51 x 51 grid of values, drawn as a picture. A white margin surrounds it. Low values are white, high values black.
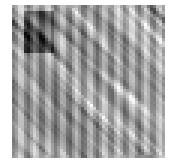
Stripes: upright, repeating 11 times. Odd patch: higher, in the top left. Ninth with the highest average: top left.
